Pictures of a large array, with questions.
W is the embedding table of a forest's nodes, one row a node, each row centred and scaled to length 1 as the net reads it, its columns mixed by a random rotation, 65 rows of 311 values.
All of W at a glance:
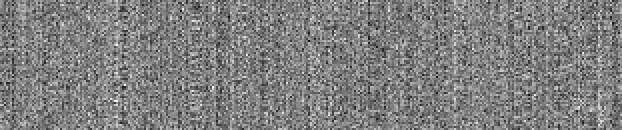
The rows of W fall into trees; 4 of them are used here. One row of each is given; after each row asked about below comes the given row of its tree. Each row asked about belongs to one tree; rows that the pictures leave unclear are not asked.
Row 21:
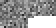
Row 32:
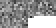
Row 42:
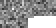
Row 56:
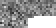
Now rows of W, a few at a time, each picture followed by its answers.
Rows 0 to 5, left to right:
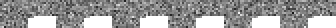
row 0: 21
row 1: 56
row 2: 21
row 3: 56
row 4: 56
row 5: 56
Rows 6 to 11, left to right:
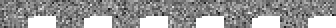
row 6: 21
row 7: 42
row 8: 56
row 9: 56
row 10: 42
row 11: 21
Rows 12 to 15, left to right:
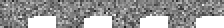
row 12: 21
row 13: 42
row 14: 42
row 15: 56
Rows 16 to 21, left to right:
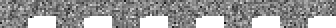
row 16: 32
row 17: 56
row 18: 21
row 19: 21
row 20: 56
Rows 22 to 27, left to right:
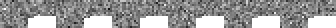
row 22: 21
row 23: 42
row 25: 56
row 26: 42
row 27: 42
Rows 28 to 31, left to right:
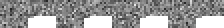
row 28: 56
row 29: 21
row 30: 42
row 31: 42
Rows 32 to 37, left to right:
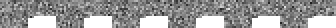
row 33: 21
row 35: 42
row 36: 21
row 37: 56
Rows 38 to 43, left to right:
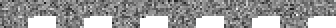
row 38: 21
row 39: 56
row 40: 32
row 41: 42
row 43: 56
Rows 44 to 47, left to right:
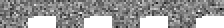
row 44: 56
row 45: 42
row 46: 21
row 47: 42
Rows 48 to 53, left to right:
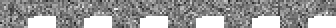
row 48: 56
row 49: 42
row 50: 21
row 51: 42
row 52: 21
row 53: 42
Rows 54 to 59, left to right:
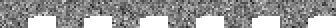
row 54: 42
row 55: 32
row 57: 56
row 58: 21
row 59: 42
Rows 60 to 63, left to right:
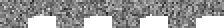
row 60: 56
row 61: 56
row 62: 21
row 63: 32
